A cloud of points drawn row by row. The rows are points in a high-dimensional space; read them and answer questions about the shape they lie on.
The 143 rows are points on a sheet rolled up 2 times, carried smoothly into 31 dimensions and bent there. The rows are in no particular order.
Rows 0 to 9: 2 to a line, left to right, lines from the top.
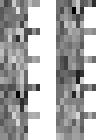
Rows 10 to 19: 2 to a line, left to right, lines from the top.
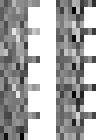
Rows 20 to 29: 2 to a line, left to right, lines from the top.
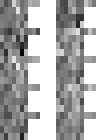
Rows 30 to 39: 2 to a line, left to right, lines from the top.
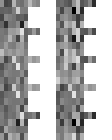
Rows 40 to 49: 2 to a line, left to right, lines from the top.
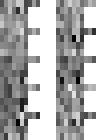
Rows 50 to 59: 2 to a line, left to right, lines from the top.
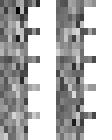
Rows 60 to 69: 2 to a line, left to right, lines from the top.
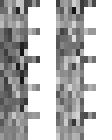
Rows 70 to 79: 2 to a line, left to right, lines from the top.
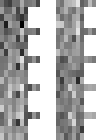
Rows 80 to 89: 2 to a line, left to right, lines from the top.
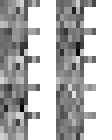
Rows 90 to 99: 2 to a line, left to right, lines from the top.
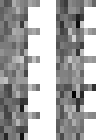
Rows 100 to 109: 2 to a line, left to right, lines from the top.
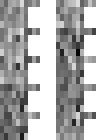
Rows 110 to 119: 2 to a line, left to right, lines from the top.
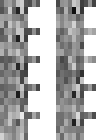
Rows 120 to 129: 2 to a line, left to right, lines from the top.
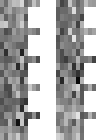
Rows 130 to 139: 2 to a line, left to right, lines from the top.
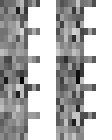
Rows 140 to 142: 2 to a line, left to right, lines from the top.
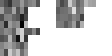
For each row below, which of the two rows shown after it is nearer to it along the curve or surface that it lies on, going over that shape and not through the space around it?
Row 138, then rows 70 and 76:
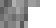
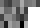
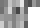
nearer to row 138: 70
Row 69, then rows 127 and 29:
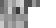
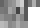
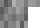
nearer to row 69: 127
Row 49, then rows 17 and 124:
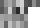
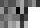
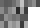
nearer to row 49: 17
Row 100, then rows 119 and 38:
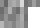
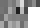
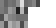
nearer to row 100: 119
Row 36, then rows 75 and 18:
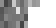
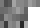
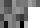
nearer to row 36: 18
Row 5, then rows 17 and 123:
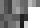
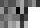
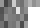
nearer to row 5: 123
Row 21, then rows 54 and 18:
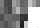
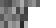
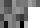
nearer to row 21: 18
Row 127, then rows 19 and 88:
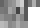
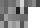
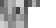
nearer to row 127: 19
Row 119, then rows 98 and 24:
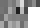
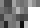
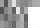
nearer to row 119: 98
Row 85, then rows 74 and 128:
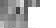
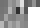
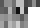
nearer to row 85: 74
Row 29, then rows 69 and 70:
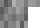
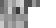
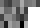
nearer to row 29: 70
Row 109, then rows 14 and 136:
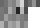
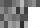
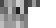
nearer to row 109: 14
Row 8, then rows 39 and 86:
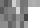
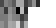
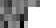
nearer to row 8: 86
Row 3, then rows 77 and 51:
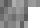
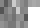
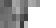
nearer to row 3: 51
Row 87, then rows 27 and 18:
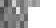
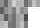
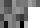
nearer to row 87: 18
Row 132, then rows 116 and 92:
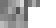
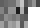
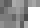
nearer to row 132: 116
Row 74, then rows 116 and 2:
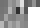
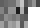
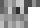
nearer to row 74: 116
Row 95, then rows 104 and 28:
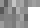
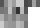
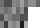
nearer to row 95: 28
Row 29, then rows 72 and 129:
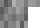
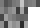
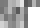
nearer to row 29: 72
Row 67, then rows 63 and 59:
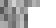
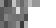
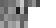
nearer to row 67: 63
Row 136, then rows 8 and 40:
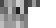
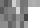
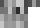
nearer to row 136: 40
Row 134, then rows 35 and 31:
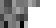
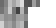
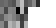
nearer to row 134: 31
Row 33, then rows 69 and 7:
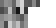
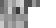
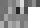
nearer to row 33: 69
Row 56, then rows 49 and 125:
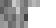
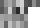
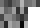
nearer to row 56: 125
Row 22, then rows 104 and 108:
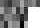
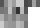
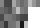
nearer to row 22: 108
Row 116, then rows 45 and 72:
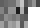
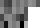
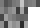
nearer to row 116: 72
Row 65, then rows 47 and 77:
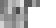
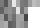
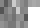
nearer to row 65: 47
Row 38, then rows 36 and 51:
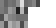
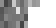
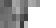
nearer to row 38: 51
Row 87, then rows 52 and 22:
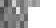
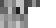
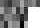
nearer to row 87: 22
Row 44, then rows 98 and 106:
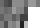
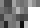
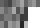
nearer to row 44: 106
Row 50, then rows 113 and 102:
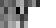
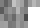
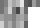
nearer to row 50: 102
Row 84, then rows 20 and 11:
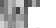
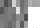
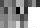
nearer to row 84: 11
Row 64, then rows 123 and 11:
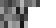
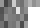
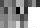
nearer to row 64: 11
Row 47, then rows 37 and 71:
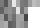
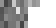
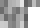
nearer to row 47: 71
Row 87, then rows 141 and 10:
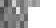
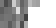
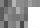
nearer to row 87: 141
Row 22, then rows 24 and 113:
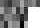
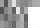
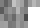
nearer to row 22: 113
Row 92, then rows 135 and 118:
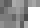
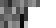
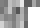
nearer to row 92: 135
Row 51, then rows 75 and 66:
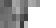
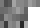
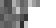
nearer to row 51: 75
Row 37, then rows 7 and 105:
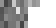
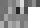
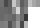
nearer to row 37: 105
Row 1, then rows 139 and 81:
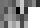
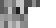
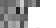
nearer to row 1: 139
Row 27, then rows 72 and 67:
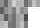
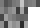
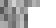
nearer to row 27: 67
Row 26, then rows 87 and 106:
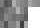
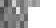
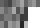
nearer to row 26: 106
